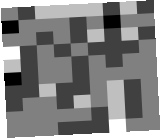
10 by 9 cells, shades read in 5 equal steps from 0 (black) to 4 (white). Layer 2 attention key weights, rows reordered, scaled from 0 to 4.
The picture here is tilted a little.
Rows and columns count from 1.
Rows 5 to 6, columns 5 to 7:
1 2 1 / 1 2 2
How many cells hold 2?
41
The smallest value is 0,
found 3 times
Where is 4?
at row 4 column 1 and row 10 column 7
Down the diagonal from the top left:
2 2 1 1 1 2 3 1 2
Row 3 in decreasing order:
3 3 2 2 2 1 1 1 1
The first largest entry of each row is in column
3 2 6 1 1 3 3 5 7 7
